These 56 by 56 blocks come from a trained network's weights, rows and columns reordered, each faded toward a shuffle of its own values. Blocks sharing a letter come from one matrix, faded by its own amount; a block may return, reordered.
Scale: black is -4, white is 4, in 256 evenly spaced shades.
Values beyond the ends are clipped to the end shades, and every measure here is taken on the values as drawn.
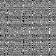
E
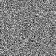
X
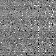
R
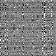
E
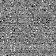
R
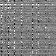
E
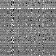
E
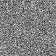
X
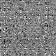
R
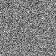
X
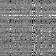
E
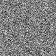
X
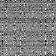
E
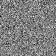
X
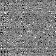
R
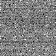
R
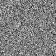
X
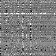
E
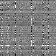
E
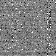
R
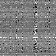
E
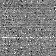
R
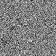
X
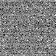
R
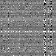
E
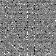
R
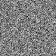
X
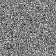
X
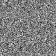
X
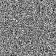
X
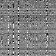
E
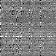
E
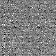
R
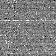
R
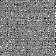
R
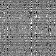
E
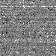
R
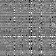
E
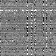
E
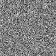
X
